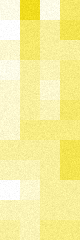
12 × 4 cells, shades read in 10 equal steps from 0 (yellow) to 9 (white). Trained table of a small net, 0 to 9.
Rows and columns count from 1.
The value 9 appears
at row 2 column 1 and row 10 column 1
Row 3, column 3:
5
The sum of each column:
84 55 65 43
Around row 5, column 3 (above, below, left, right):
6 6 5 4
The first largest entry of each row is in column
1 1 1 1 1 1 1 1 1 1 1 2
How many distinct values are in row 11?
2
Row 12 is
5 6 4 4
